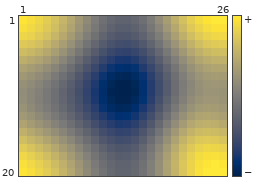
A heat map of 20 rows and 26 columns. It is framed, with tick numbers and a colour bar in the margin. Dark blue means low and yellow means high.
Ninth with the lowest average: centre. Ninth with the highest average: bottom right. Slope: none. Stripes: none.
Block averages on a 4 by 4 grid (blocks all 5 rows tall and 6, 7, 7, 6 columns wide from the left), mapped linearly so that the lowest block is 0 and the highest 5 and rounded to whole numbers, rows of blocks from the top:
4 2 2 5 | 3 0 0 3 | 3 0 1 3 | 4 2 2 5
